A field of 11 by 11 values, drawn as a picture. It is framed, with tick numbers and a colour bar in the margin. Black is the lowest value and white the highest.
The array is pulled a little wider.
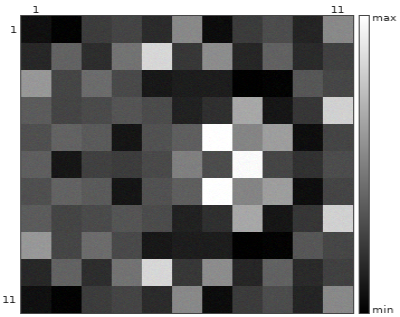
Ninth with the highest average: centre. Slope: none. Mirror symmetry: top to bottom. Average level on the scale: 30%.
